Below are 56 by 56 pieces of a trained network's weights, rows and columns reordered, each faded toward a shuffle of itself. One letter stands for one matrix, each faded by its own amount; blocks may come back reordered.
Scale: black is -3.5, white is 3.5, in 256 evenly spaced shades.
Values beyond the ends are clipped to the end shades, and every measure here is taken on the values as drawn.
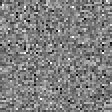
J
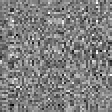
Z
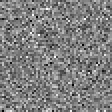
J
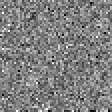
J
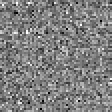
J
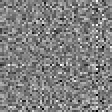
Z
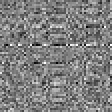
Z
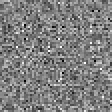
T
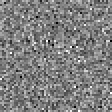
J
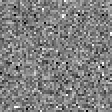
J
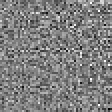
Z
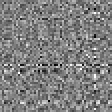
Z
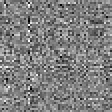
Z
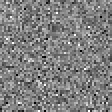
J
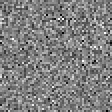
J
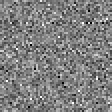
J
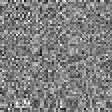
Z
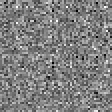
T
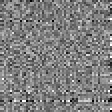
Z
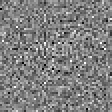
J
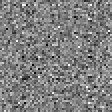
J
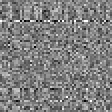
Z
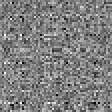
T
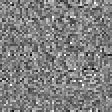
T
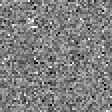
J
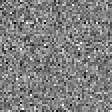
J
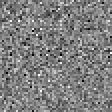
J
